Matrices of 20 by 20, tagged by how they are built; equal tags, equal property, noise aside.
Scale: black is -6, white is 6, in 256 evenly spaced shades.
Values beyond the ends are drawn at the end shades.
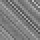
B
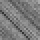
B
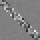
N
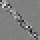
N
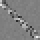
N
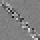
N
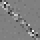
N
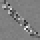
N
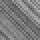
B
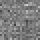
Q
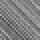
B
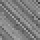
B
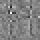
Q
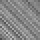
B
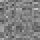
Q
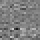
Q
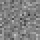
Q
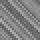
B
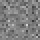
Q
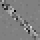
N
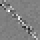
N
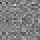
Q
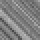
B
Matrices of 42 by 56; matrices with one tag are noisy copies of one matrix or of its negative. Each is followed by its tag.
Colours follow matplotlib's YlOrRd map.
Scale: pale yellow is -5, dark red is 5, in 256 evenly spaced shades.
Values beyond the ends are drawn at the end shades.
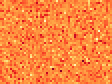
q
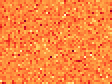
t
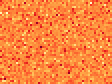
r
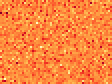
r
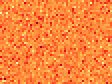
r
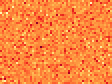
r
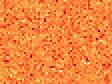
q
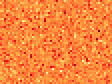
q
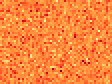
q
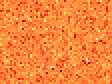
q
